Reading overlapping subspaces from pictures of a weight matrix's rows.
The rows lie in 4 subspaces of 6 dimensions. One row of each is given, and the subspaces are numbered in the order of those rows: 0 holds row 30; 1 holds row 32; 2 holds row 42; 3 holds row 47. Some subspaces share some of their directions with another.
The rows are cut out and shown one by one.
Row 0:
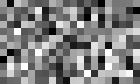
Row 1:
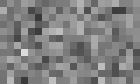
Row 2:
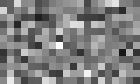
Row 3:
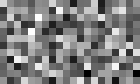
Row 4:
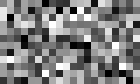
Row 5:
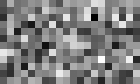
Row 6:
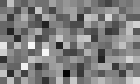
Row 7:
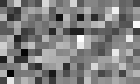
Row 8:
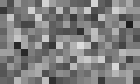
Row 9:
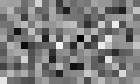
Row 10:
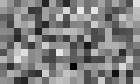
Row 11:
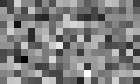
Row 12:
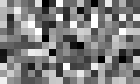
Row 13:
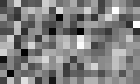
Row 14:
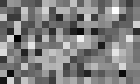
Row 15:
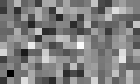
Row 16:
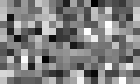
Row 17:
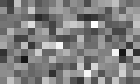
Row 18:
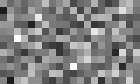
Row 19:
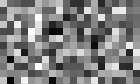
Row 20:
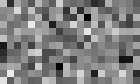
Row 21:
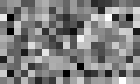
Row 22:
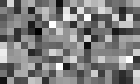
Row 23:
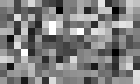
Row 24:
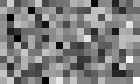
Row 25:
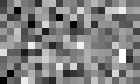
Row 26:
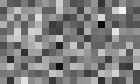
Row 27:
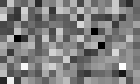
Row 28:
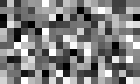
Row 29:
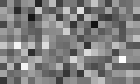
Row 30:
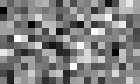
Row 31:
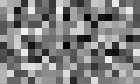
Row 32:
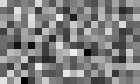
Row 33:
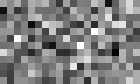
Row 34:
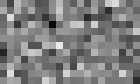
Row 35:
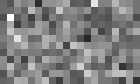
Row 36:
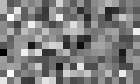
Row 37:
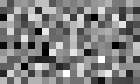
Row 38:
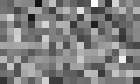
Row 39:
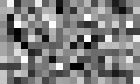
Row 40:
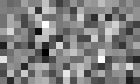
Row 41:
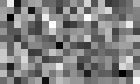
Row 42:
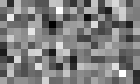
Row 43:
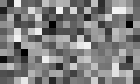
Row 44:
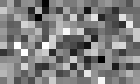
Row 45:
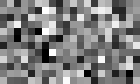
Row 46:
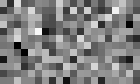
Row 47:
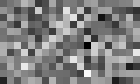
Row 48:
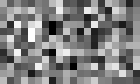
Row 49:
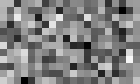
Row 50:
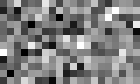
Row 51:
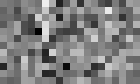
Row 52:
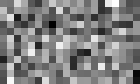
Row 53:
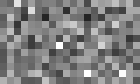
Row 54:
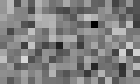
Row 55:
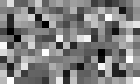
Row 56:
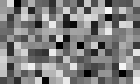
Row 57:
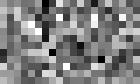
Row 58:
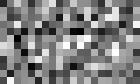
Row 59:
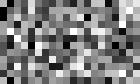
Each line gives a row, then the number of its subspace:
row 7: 2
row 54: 2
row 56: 0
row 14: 0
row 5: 3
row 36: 1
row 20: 3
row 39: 0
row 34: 2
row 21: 3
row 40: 1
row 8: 1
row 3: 2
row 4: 1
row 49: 1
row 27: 0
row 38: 1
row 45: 1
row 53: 0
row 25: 1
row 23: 0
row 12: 3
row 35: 3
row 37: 3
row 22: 3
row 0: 3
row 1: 2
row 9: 0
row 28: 1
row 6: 1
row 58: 0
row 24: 1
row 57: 3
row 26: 0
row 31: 0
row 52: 2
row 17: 2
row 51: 3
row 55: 1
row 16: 3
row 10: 2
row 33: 0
